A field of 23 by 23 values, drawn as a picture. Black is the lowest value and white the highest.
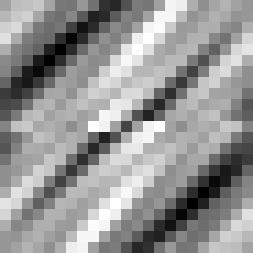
There is no seam. Streaks slant up to the right. It looks the same turned upside down. The centre is the roughest part.
